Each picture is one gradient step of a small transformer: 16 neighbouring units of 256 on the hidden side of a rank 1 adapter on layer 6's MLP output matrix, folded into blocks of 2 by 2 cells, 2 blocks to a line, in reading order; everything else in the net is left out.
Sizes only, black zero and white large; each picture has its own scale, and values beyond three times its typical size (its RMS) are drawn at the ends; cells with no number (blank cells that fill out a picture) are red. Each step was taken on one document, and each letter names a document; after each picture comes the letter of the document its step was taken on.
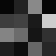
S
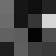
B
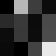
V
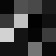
S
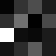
S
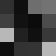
B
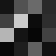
S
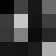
S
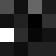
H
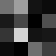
V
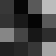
B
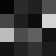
B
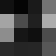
H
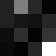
V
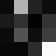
V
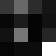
V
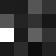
H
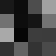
H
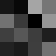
B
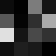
B
